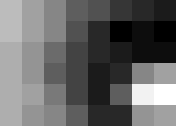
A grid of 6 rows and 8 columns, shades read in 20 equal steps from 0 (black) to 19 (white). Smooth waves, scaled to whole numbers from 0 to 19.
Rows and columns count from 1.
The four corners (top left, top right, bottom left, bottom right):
14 2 13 12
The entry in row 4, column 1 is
13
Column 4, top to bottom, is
7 6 5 5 5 7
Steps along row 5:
down down down down up up up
